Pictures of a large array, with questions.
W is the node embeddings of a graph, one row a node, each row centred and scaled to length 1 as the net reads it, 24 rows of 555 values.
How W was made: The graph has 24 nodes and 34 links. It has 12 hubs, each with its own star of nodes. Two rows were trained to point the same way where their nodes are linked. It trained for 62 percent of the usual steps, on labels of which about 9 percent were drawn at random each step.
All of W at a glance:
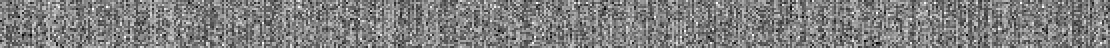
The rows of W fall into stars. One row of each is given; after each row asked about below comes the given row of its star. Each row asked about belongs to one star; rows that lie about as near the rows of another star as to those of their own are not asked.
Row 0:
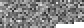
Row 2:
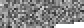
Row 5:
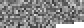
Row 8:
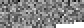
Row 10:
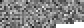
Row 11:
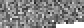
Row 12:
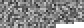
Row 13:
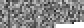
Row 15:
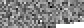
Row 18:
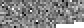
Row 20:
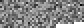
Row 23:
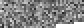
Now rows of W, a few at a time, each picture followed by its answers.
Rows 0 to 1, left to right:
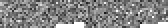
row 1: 20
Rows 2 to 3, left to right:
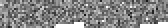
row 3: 10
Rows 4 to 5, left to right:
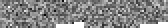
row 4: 0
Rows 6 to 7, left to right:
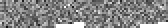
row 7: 5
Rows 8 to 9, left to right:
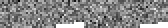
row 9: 23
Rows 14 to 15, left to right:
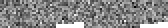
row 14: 15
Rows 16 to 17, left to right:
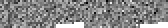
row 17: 12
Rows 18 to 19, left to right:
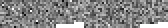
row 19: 18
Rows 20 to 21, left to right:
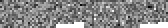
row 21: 13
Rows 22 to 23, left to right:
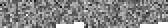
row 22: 11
